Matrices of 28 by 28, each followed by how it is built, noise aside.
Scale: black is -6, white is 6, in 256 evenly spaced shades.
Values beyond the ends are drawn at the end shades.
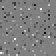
sparse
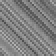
Toeplitz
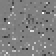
sparse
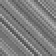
Toeplitz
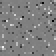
sparse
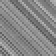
Toeplitz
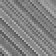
Toeplitz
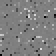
sparse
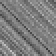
Toeplitz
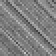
Toeplitz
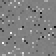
sparse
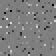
sparse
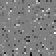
sparse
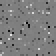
sparse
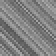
Toeplitz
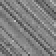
Toeplitz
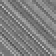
Toeplitz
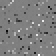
sparse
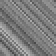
Toeplitz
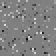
sparse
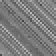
Toeplitz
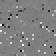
sparse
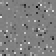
sparse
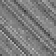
Toeplitz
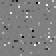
sparse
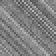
Toeplitz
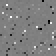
sparse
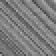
Toeplitz
